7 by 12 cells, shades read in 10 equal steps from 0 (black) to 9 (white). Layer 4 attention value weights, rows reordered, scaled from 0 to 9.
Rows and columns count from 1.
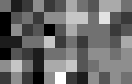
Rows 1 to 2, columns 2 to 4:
1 2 5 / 3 4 2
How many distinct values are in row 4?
6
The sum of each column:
12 25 20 16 29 32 37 24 29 35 28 29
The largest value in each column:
5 7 4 5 7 9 7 7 5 8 6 6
